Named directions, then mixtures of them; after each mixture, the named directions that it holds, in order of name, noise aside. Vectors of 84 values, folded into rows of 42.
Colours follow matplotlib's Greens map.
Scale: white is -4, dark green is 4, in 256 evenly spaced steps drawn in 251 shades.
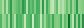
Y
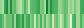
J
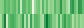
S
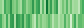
J, Y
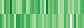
J, Y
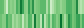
J, S, Y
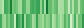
J, Y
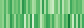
S, Y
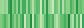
S, Y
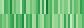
J, S, Y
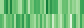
J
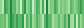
J, S, Y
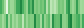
J, S, Y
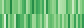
J, S, Y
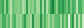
Y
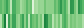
S, Y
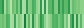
J, S, Y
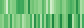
J, Y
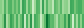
S, Y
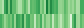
J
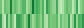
J, S, Y
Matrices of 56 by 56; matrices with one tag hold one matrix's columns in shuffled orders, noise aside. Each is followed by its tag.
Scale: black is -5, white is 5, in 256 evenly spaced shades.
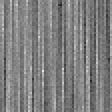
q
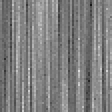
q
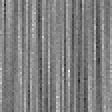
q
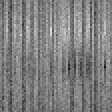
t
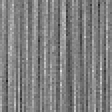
q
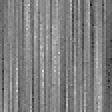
q
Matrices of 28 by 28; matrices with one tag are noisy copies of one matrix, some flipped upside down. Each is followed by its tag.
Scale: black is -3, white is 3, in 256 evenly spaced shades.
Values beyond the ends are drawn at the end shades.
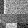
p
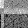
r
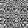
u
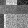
p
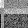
r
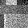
p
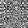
u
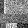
p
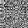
u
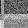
r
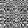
u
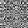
u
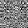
u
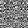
u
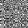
u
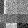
p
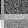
r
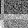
r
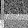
r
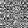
u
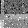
r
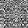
u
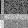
r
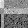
r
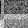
r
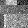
p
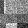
p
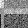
r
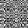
u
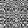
u
